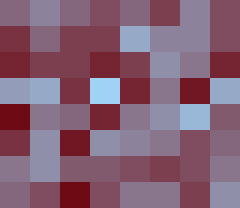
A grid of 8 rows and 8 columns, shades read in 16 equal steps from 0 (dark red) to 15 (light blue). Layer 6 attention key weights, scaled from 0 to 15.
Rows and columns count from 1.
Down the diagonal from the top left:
7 7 4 15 8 8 5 10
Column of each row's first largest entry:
2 5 6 4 7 2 2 8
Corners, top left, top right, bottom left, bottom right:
7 5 7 10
